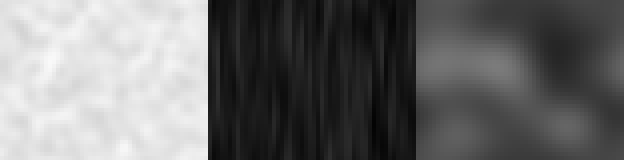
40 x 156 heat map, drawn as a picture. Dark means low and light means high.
The table splits into one row of 3 panels. Panel 1,1: very high, blotchy, faint in contrast. Panel 1,2: very low, streaked downward, faint in contrast. Panel 1,3: low, smooth.
